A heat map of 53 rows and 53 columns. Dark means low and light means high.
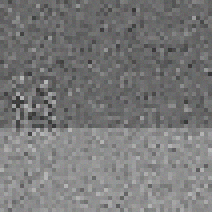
An odd patch, rougher than its surroundings, sits in the middle left. The bottom part is higher, past a seam about 60% of the way down. Overall the values sit about 50% of the way up the scale. The middle left is the roughest part.
